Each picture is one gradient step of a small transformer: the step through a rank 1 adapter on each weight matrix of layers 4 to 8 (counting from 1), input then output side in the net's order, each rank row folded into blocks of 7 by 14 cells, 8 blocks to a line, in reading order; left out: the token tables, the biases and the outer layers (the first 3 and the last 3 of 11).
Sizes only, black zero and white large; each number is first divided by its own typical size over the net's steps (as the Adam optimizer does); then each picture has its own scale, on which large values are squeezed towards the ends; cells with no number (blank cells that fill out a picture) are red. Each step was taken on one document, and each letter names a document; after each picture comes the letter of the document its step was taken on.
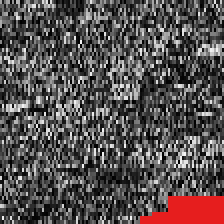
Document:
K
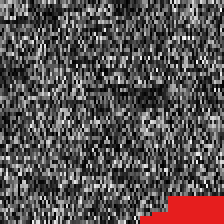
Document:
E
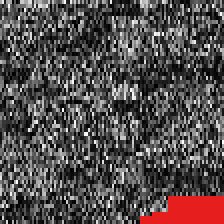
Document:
K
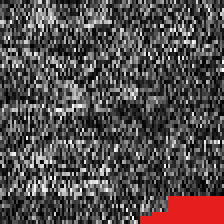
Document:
K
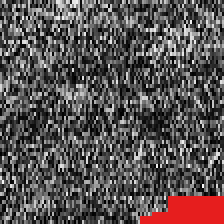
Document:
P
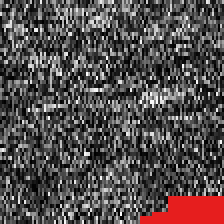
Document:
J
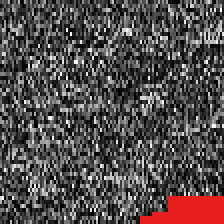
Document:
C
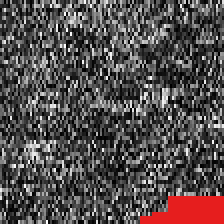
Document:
C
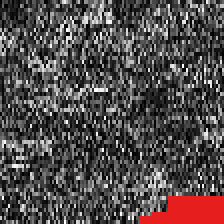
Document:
J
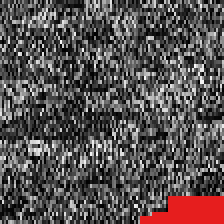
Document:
P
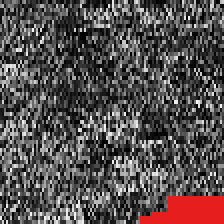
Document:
E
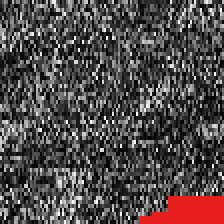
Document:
J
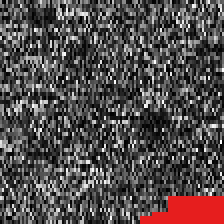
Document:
J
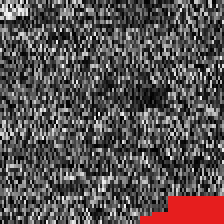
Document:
E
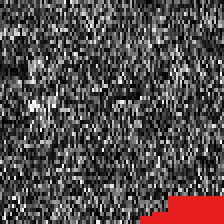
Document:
C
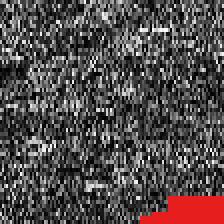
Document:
K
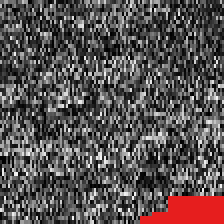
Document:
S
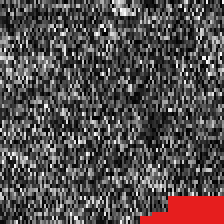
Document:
C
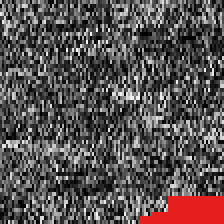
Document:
P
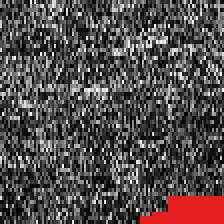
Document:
C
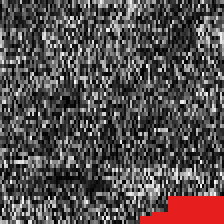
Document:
S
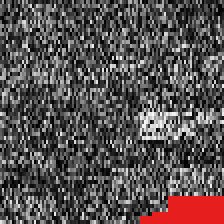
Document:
S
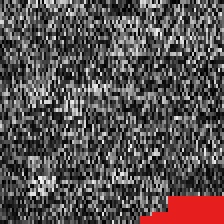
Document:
K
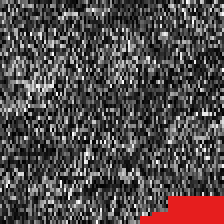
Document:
C
